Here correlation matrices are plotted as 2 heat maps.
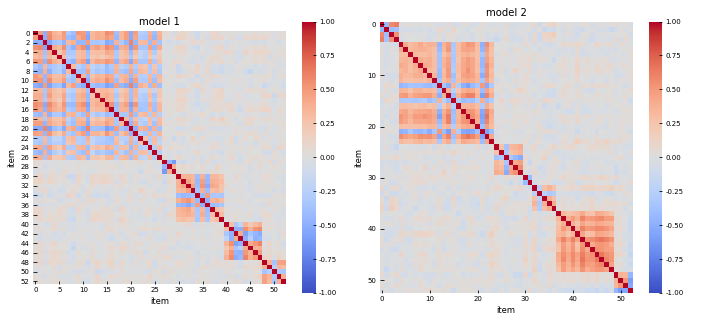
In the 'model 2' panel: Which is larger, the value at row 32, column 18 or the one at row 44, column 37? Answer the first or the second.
the second
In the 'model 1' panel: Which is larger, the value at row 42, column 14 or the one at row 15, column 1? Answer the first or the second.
the second
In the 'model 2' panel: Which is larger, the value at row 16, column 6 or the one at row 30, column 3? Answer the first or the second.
the first
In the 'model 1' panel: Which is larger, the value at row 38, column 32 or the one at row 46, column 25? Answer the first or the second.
the first
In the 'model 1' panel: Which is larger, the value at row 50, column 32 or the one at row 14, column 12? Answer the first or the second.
the second
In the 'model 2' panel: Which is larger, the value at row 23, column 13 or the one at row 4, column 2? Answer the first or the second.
the first
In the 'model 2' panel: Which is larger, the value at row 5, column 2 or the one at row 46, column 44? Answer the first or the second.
the second
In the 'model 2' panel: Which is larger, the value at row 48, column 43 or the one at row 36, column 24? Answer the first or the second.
the first
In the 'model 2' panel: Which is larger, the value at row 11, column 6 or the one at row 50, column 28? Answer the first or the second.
the first
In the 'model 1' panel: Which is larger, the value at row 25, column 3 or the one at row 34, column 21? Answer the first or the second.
the second
